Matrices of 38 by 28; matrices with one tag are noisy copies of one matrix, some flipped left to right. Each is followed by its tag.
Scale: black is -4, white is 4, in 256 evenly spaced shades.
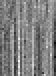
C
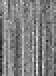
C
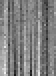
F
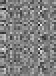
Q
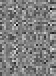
Q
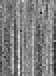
C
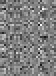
Q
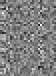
Q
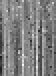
C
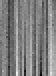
F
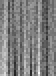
F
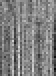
C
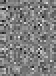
Q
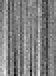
F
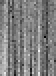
F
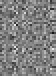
Q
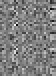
Q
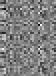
Q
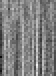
C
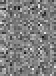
Q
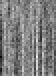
C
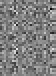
Q
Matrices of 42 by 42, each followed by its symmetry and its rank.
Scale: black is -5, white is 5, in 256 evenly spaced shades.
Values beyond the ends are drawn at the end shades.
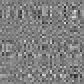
neither, rank five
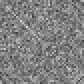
symmetric, full rank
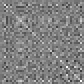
symmetric, rank five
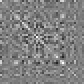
symmetric, rank five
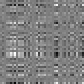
neither, rank two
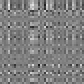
neither, rank two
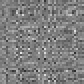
neither, rank five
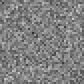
symmetric, full rank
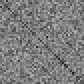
symmetric, full rank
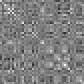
symmetric, rank five
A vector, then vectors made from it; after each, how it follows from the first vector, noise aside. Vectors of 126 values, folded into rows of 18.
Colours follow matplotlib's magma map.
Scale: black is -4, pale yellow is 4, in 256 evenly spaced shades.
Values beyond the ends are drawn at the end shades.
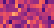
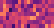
wrapped around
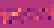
partly zeroed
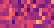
wrapped around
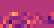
partly zeroed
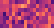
wrapped around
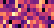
scaled up
